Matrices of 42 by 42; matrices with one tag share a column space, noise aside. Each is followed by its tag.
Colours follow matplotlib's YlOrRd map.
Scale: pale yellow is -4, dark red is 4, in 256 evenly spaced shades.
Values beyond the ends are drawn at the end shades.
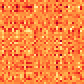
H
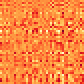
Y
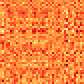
Y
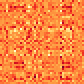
H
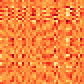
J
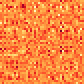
H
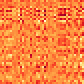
J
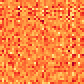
J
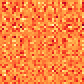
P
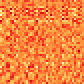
J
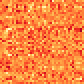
H
